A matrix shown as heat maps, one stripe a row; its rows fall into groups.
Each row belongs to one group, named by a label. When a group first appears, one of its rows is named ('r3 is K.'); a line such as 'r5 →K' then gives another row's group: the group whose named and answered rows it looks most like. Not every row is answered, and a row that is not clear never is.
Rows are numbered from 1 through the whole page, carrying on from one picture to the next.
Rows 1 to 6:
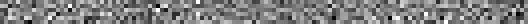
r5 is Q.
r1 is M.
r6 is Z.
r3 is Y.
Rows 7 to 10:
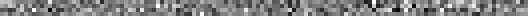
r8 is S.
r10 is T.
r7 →S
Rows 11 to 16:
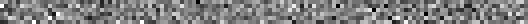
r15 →Q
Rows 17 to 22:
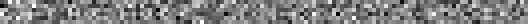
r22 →T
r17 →Y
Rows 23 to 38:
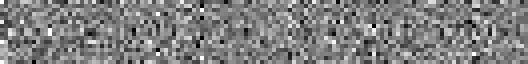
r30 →Q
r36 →S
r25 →T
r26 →Y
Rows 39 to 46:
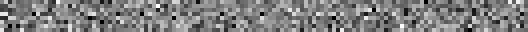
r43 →Q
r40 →Y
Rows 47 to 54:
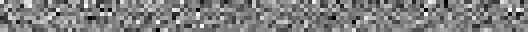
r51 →Q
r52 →Y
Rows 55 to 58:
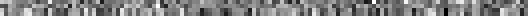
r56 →Y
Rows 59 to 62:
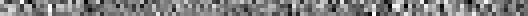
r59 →Z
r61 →Q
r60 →Q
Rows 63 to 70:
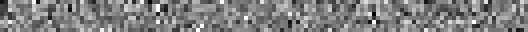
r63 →Q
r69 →T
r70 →M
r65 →Y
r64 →Y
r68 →S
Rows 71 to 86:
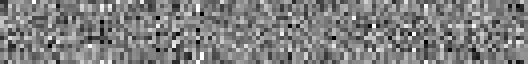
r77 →S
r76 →Z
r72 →M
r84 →T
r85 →T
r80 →Q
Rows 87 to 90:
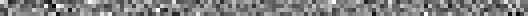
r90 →M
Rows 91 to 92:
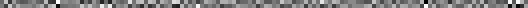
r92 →M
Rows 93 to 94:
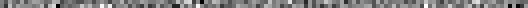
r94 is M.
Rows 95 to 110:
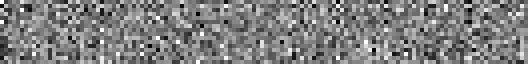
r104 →Y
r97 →Z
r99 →Y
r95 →Z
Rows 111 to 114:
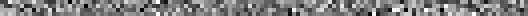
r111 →Y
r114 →S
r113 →Q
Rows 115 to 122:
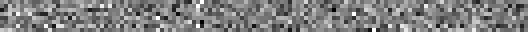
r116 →M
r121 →M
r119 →Y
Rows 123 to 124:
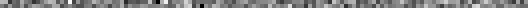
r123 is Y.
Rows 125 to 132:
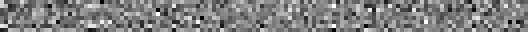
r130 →M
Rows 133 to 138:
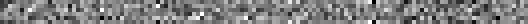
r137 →Z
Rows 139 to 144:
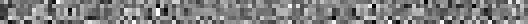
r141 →Y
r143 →Q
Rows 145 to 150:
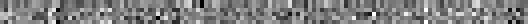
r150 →M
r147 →M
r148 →S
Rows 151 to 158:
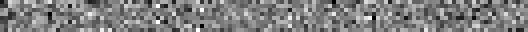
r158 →M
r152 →Y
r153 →T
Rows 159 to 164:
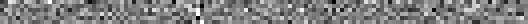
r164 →T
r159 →Q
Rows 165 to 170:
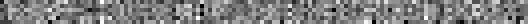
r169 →M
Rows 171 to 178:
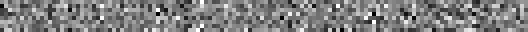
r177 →T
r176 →S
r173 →Y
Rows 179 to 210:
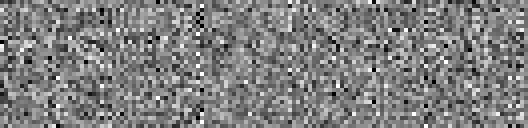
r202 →Q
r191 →Z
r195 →M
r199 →Z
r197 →T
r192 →M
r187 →M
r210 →M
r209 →T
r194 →Z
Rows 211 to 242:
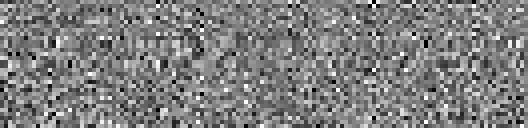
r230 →T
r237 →Z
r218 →T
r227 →Y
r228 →S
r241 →M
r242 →Q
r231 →Q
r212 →S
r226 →Y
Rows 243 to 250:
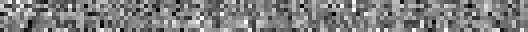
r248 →Z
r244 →Z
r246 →Q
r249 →Z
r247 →T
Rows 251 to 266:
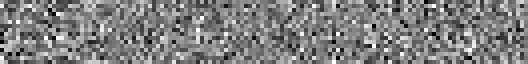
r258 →M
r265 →Z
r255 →T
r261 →Q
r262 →S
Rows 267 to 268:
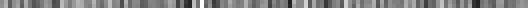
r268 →T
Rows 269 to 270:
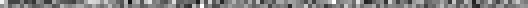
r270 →T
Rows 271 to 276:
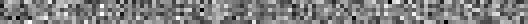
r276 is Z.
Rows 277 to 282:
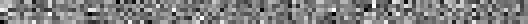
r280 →Q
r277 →Q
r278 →S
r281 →T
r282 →Q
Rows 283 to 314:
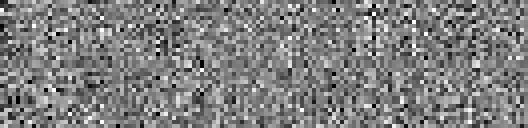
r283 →Q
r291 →M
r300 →T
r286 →S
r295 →Y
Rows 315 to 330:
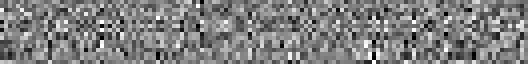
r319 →S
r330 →S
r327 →Z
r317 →Z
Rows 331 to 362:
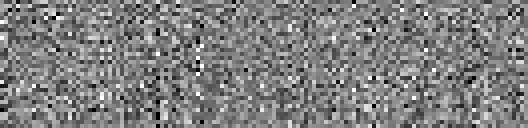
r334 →M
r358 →Q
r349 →M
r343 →M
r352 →Q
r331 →Y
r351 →Z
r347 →T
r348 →Z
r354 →M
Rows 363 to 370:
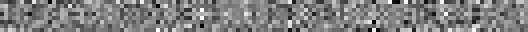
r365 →T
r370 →S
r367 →T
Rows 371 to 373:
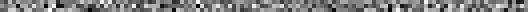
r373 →Q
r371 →M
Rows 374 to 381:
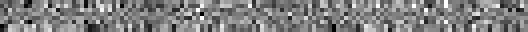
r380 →Q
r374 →Z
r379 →Z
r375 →Z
